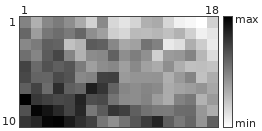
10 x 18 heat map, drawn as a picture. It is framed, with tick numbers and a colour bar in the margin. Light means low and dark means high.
No regular stripes run through it. The bottom left is the ninth with the highest average. Values rise toward the bottom left. The ninth with the lowest average is the top right. Neither half mirrors the other.
